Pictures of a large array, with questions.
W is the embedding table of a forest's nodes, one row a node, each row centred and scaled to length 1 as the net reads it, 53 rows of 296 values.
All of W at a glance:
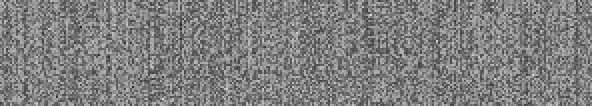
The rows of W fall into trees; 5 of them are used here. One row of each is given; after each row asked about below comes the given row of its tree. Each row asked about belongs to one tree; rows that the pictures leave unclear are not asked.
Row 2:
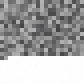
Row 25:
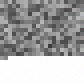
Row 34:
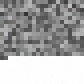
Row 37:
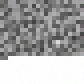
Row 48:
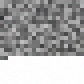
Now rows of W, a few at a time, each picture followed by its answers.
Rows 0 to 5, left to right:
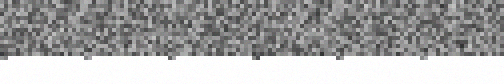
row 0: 25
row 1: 2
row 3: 25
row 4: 2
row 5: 2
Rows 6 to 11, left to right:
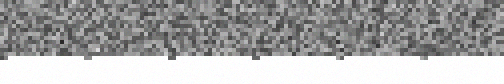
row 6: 34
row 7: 37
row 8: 2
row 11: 25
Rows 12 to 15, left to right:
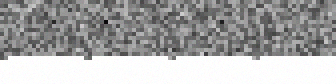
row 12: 34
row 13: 2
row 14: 48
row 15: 25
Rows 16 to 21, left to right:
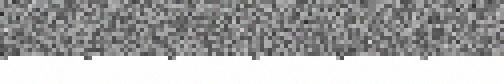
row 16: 25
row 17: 34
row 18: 2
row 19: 34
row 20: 25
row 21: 25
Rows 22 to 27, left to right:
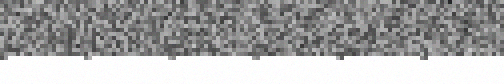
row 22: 34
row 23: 34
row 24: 25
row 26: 25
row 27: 2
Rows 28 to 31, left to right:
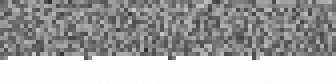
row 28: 37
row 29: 34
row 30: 34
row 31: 34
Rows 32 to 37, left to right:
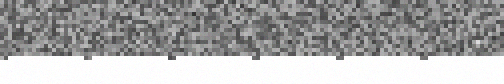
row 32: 25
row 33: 34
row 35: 2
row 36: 2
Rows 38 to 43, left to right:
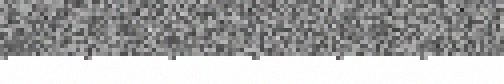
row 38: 25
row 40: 48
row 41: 34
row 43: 34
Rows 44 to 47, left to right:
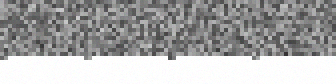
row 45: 37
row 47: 2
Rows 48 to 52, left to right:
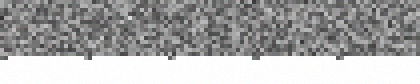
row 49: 2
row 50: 2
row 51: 37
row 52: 37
